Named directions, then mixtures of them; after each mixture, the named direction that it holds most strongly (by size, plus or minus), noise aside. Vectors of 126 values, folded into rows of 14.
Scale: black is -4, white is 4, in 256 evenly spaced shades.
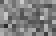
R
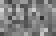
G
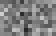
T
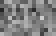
G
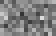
R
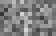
T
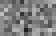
T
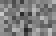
T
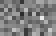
T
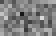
T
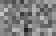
T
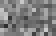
R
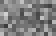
R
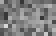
R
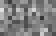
G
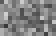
R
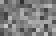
R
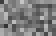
R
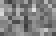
G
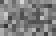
R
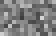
R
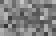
R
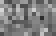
G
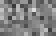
G
